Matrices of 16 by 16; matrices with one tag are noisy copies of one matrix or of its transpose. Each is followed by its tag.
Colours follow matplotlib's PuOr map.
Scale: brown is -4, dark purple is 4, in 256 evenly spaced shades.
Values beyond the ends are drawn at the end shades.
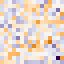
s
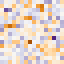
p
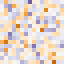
p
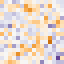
s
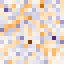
p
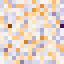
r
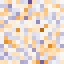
p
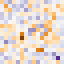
s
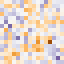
s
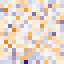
r
